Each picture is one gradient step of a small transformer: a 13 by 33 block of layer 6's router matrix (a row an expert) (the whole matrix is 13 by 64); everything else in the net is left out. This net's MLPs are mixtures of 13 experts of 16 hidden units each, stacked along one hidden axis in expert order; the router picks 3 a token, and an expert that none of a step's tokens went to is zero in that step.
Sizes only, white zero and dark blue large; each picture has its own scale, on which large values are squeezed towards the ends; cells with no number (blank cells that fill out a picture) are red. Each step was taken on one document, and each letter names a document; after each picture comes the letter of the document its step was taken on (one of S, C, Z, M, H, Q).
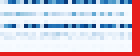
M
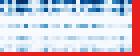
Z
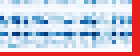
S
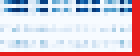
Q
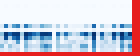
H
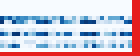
S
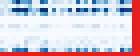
Q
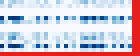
S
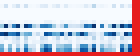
H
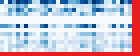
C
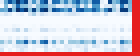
Q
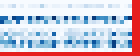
S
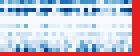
C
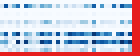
H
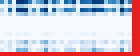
Z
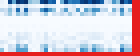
C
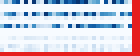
M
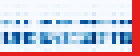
H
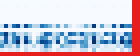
H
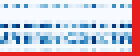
H
